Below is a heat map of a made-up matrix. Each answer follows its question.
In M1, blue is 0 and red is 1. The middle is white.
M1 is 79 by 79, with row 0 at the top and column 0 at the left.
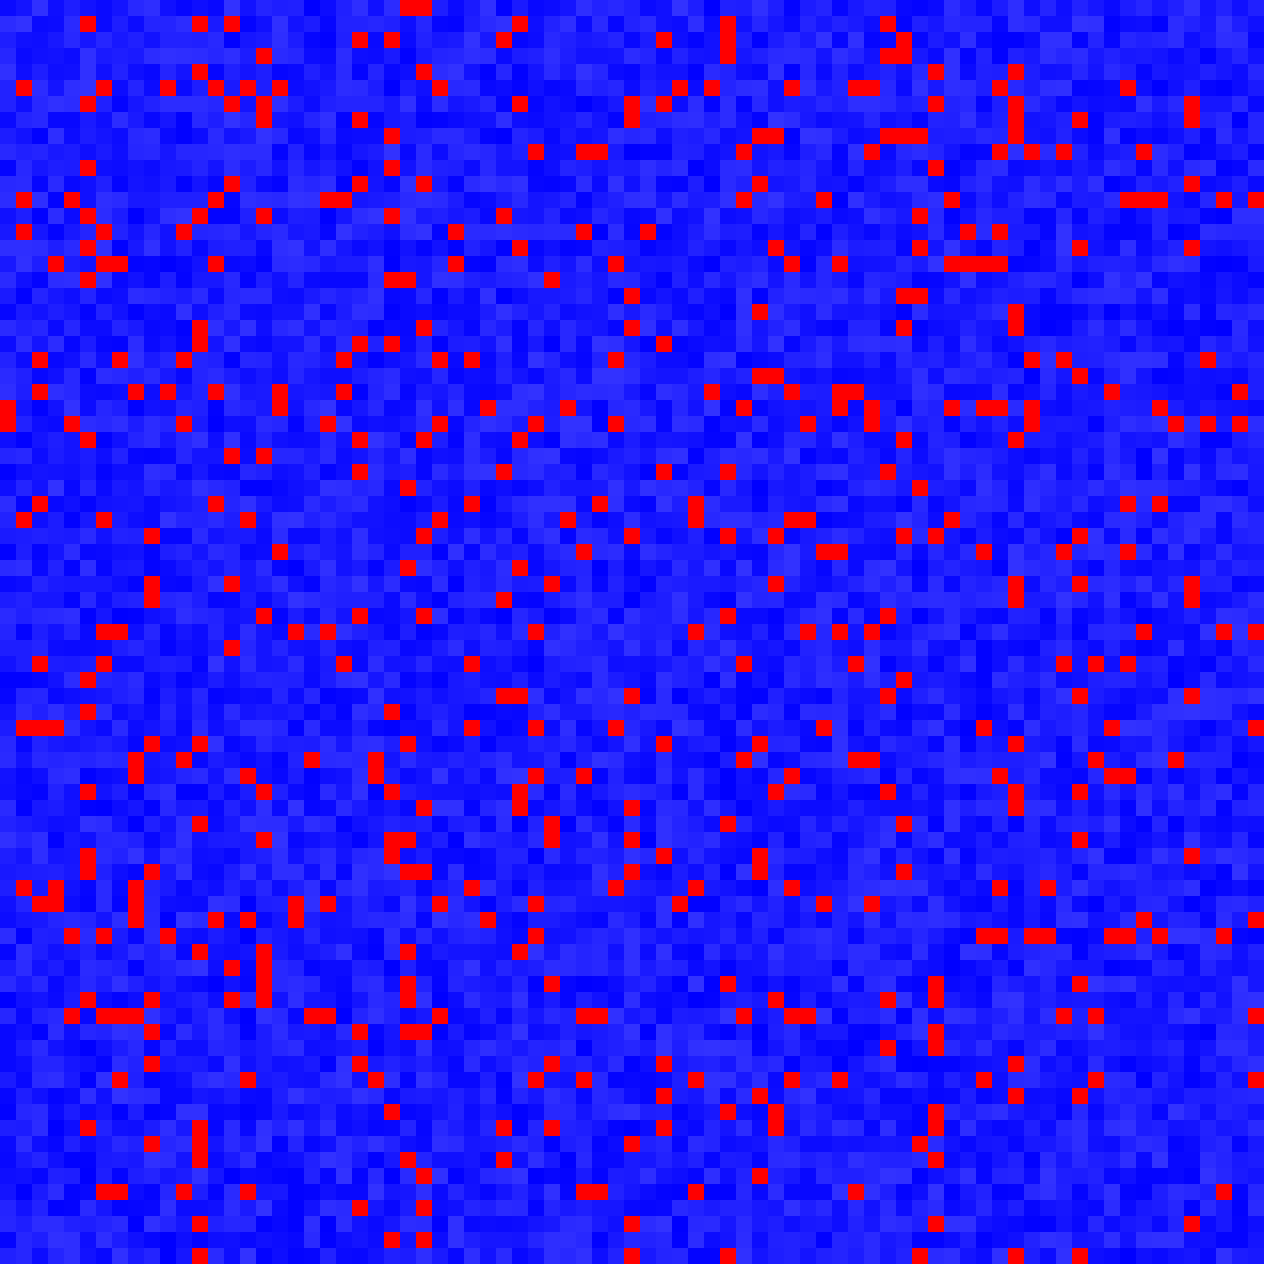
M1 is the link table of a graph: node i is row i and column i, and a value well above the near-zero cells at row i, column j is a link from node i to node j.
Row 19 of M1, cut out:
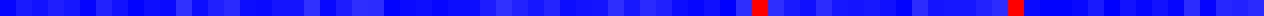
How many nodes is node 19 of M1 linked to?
2
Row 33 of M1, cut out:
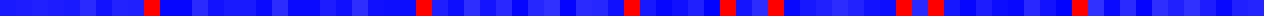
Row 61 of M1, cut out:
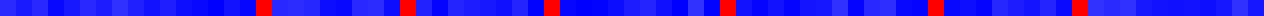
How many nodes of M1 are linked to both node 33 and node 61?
3
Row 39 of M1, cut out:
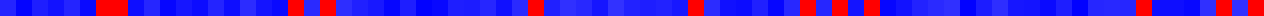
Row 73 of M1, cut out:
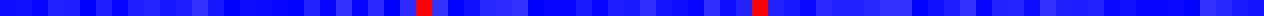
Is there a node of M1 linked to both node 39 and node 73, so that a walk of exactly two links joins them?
no
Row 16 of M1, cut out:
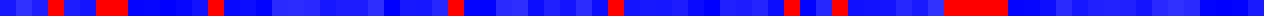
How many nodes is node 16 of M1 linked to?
12
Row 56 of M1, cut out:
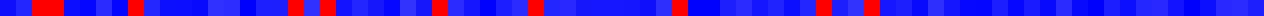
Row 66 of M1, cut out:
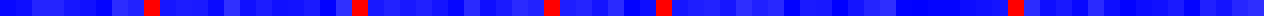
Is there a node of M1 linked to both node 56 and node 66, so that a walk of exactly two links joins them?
no
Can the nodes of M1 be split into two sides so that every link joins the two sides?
yes
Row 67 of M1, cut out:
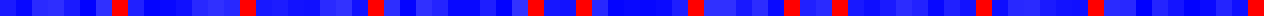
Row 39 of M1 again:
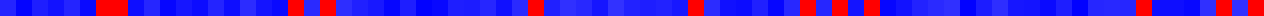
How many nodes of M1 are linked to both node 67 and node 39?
5
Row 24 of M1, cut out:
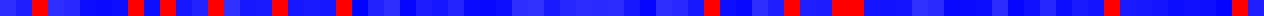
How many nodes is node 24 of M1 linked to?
12
